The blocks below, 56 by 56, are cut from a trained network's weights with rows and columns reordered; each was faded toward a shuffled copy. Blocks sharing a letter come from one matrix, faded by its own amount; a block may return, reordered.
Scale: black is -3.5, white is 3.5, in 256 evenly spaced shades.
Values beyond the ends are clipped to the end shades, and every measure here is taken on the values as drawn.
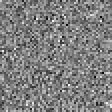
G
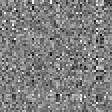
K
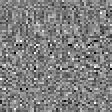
K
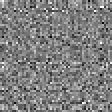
K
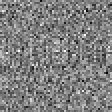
G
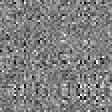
K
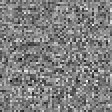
G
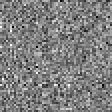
G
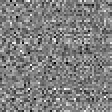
K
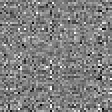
K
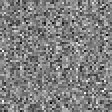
G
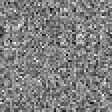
G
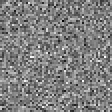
G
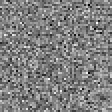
G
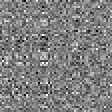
K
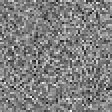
G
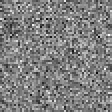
G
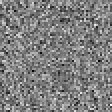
G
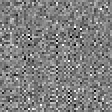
K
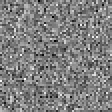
G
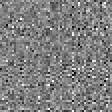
K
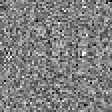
G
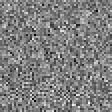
G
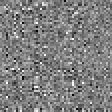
K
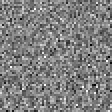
G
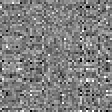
K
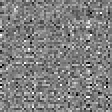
K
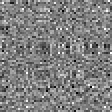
K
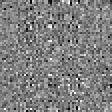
K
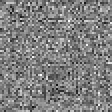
G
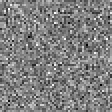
G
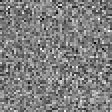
G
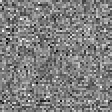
G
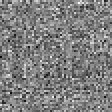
G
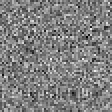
G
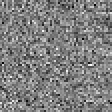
G
